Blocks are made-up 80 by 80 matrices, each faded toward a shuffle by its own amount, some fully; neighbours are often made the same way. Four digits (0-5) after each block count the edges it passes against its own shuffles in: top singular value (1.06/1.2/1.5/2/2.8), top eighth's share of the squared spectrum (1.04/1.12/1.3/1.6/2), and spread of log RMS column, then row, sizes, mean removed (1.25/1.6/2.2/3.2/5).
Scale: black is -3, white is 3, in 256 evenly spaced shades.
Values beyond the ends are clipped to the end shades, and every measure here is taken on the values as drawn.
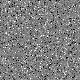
0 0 0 0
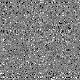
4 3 1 2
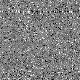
3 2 0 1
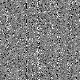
2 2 3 0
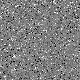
0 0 0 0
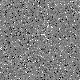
0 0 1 0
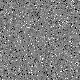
1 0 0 0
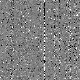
3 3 3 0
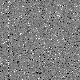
2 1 0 0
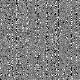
2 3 3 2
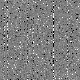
3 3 2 0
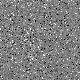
1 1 1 0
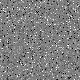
0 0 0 0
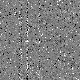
2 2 2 0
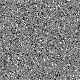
0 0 0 0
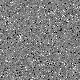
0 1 0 0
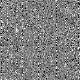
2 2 3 0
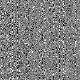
2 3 3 0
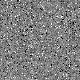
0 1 2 0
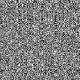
4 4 2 2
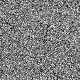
1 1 0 0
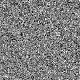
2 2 0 0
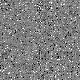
3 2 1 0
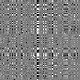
5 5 4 3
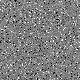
1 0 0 0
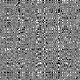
5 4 3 3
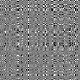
5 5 4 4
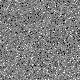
2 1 0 0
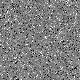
1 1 0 0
